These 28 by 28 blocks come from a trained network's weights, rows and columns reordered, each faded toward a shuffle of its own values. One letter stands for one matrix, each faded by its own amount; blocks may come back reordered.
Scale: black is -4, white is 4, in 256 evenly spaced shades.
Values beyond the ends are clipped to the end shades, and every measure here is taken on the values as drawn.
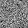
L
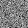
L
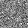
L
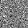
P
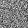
L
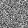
L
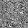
P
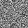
L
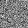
L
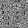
P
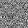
P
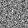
L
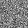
L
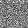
L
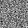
L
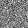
L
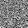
L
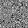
P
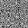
P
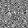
P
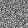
L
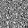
P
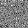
P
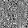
P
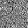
P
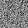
L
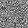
P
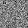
L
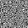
P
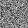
L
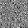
P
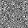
P
